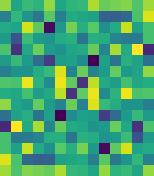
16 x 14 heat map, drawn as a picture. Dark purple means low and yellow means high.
Values change most from cell to cell in the centre. A half turn leaves it unchanged. No single row or column stands out from its neighbours. There is no seam. There is no overall slope.
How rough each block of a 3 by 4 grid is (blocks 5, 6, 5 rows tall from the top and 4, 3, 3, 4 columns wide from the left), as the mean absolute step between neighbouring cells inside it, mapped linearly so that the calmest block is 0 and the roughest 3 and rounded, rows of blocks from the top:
1 0 0 2
0 3 3 0
2 0 0 1
